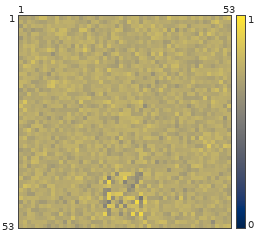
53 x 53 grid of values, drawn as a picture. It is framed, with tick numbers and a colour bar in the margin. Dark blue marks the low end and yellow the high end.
Histogram: heavy tails on both sides. Stripes: none. Odd patch: rougher, in the bottom middle. Roughest part: bottom middle. Grain: fine. Odd rows or columns: none.
